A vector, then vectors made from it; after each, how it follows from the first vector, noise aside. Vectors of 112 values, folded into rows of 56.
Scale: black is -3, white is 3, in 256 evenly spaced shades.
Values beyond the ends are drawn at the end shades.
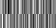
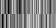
sign-scrambled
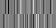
partly zeroed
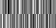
copied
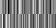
copied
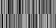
sign-scrambled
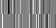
partly zeroed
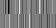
partly zeroed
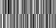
copied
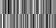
copied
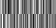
copied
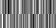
copied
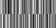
copied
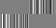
partly zeroed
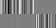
partly zeroed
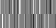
partly zeroed
